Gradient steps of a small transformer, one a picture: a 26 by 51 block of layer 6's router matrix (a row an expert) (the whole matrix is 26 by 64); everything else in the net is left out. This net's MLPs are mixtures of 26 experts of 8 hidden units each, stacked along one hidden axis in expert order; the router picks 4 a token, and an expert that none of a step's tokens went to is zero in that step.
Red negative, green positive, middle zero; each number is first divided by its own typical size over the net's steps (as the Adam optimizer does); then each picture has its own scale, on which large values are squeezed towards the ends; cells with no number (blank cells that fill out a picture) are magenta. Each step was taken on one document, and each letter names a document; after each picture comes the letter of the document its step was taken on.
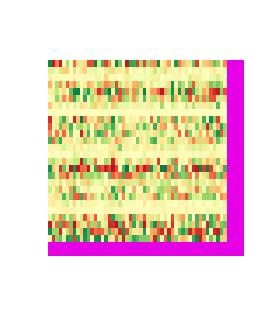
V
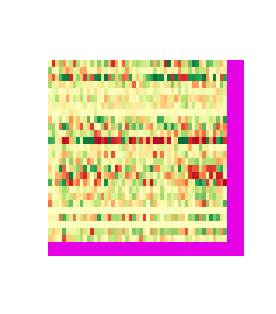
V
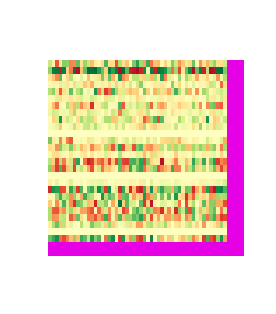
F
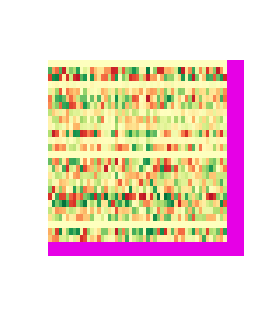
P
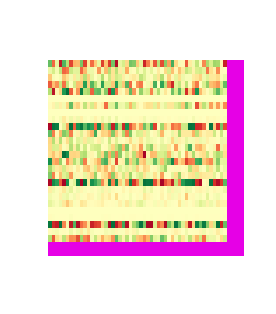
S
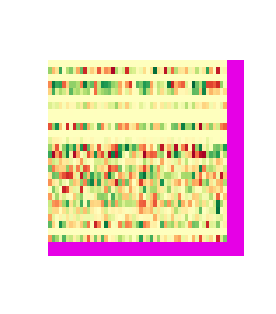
S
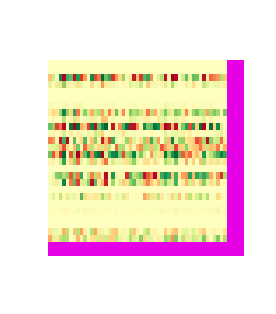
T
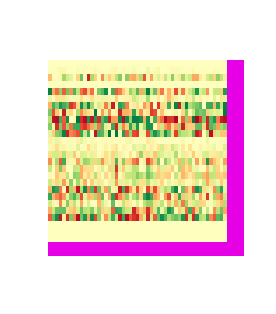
P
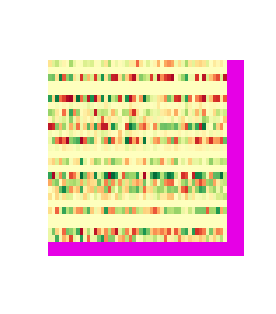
T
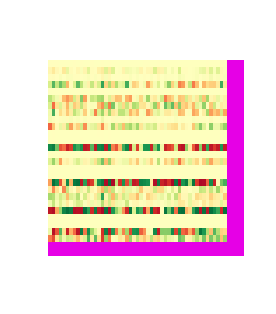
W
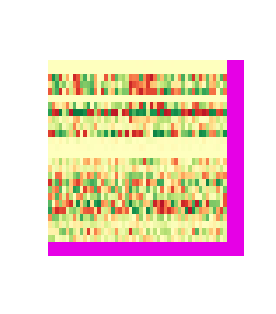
P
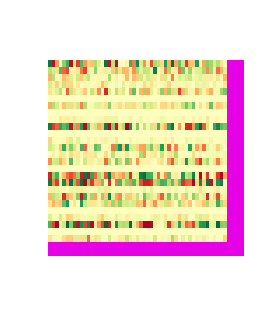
S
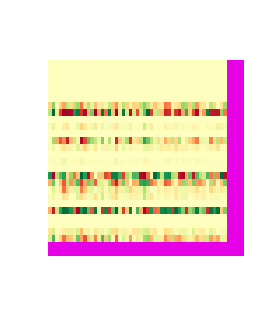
T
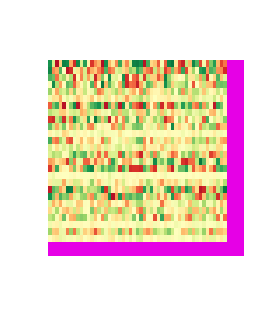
F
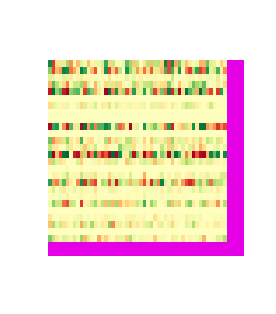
S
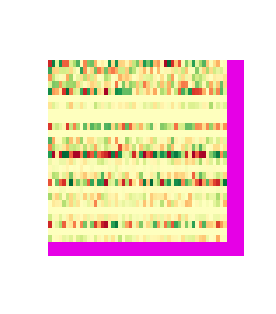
S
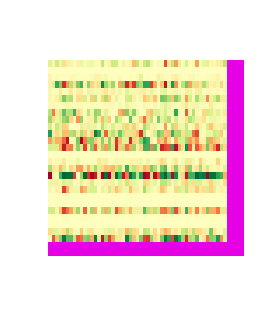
T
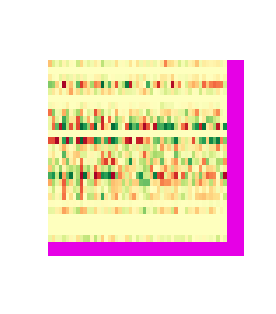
T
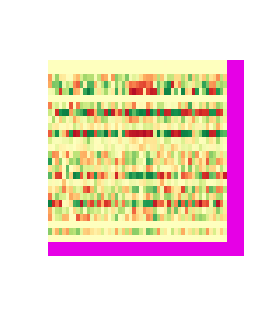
P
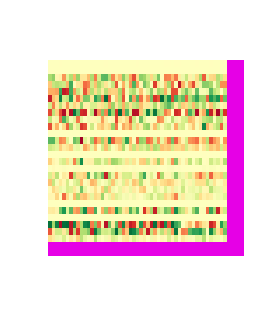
T
